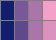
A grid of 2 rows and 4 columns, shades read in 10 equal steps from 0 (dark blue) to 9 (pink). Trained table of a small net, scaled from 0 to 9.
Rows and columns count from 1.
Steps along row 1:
up up up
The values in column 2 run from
3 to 4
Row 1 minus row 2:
0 1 0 1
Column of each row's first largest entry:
4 4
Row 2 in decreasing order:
8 6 3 0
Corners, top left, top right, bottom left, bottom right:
0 9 0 8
